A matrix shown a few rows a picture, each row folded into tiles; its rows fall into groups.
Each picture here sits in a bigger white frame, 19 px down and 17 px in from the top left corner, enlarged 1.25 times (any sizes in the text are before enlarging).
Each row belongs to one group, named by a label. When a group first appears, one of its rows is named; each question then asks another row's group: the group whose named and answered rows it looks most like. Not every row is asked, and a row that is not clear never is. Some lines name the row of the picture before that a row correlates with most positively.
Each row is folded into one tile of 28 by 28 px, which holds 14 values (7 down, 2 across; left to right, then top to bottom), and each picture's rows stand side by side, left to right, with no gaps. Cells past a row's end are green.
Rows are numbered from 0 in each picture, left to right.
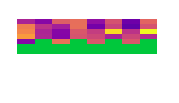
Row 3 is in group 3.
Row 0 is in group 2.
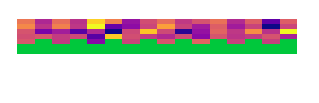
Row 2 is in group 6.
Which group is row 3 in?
3
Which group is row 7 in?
3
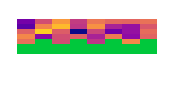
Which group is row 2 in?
6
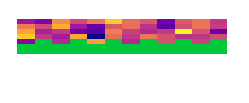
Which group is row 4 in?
3
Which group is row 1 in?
6
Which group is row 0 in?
2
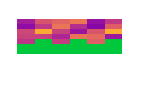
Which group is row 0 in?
3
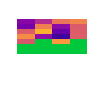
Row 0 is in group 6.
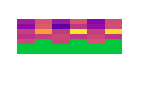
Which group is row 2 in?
3
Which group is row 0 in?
3
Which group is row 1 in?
3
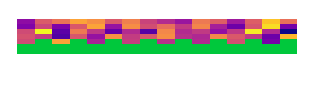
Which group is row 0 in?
3
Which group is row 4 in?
2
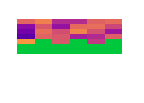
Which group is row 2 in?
6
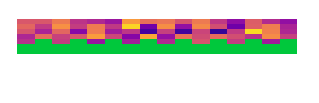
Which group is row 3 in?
6
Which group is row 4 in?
6
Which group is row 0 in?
6
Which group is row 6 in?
3
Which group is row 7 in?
2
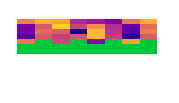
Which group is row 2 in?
2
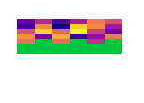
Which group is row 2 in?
6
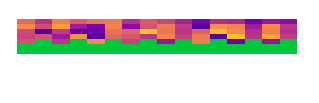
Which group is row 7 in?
2
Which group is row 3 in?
3
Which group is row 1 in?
6
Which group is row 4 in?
2
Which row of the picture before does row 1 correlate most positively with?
2
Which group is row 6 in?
2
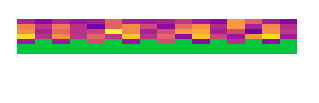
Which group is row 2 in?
3
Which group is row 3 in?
2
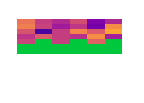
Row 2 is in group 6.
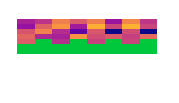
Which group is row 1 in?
6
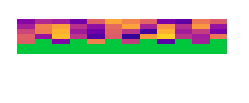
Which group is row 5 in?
6
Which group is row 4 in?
2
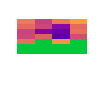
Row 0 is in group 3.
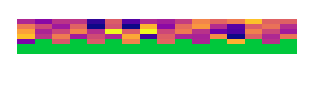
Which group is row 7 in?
6
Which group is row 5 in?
6
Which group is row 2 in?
3
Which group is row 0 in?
2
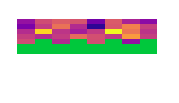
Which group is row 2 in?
3
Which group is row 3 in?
2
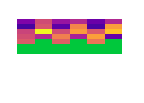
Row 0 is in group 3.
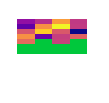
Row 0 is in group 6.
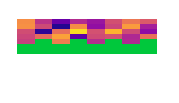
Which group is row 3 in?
6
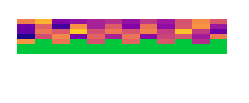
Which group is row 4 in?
3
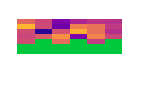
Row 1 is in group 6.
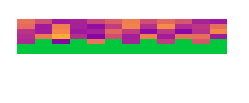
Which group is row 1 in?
2
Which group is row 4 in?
6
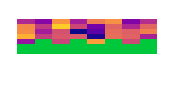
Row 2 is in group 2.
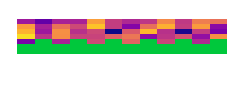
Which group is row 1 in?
2
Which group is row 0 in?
2
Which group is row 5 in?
6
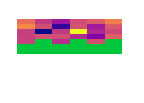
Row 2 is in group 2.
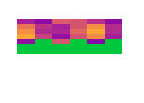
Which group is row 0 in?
2
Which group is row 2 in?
2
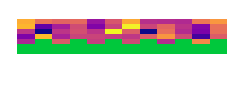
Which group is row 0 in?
6
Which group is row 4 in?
2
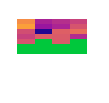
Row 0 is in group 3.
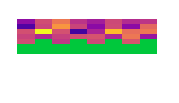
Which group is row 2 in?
3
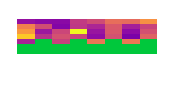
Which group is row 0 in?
2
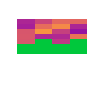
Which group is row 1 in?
6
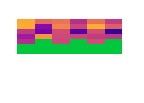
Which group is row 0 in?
6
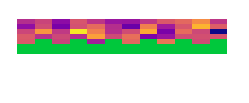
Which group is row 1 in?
3
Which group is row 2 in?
2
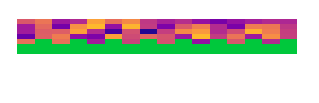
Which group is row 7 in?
2
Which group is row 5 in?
2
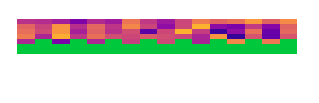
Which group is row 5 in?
6
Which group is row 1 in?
2
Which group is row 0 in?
2
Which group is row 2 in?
2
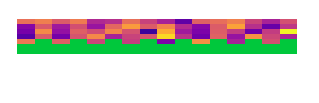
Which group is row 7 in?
3
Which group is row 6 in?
6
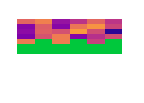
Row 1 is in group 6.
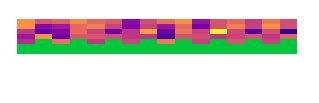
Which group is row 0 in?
6
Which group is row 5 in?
3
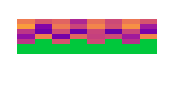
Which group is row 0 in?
6
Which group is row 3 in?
6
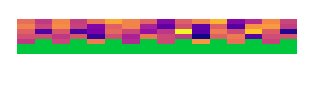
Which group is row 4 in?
3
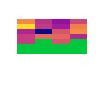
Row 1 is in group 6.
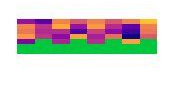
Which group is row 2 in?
6
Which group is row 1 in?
6
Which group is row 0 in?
2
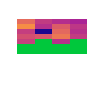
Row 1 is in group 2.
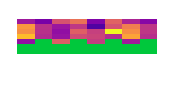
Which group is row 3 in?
2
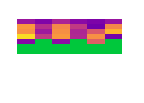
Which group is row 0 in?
2
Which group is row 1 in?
2
